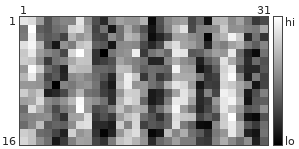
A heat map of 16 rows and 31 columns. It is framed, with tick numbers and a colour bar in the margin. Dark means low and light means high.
Average level on the scale: 50%. Stripes: upright, repeating 5 times. Ninth with the highest average: top left.
